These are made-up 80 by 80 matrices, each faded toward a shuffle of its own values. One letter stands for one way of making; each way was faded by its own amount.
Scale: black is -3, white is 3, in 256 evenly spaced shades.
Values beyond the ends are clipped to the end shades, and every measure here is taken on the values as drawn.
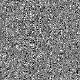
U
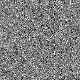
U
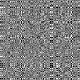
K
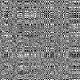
K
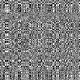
K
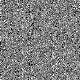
U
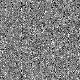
U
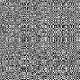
K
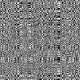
K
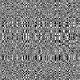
K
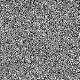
U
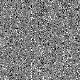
U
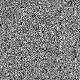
U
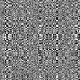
K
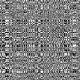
K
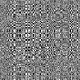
K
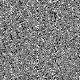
U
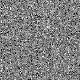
U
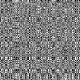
K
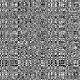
K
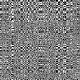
K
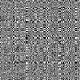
K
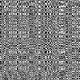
K
